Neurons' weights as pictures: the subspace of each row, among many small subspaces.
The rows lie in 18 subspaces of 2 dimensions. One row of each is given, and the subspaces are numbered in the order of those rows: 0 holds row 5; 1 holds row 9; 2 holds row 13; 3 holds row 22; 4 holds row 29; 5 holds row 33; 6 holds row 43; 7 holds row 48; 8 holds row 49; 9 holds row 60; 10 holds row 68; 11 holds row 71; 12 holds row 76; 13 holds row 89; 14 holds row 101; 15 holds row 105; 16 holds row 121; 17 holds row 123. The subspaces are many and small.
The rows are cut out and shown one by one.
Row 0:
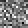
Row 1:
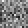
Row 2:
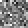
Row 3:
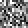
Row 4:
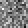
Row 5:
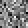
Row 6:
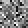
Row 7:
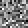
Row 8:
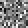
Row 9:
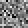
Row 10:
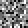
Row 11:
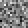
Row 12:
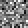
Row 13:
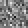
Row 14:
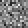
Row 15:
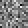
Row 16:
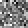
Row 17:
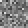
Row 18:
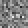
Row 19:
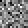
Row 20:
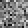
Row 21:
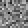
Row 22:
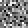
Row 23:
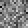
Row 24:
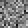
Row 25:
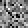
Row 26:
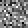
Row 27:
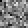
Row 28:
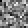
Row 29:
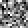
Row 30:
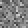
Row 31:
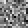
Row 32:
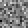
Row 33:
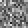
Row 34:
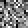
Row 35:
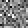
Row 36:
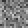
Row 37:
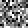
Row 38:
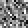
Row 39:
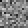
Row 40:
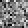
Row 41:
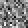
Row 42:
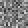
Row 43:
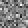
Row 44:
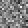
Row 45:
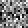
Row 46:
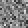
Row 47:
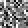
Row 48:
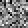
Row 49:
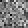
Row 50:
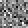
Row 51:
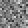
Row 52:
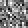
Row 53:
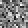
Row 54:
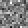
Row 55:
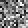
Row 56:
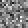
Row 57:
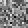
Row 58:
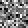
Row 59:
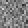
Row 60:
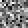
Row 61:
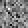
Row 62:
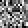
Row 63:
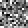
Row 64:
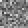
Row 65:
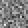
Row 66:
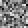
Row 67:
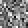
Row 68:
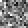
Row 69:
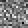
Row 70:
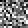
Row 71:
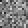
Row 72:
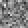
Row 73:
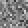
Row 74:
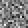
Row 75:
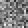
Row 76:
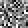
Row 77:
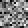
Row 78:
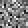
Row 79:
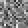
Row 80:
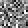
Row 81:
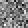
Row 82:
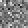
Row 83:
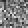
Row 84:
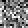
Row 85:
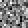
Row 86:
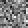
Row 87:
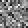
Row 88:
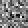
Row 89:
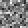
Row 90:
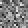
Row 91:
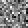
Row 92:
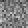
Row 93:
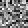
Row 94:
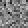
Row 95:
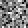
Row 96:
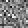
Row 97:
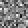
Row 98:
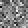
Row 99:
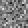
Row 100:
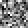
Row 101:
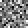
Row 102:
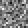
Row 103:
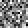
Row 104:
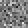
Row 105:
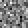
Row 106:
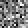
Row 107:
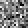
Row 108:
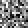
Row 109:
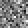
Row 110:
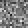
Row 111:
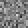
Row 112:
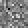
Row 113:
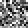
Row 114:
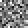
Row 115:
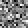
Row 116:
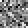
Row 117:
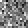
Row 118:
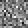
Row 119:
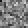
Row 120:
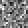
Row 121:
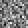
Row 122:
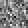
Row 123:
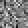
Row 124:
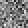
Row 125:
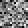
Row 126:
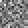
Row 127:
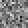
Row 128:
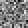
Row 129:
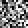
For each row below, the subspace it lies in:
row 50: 1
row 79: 17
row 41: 16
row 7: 7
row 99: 8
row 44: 2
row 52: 2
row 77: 13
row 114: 14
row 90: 0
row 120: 4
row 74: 16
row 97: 6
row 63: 11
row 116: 1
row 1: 15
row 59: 10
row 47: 17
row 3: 5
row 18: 17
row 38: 14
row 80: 12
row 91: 5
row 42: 6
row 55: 12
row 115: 6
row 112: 16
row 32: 15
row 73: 7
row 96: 1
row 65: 16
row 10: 13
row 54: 13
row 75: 4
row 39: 11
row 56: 9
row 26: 3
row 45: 15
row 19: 14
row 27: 10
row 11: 15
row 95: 11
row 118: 1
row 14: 3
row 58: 6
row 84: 9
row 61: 16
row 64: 11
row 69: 3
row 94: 7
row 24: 12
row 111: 6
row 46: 14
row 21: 7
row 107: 12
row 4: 11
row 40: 4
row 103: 5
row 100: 4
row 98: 0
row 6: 0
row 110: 9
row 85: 15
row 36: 9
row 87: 1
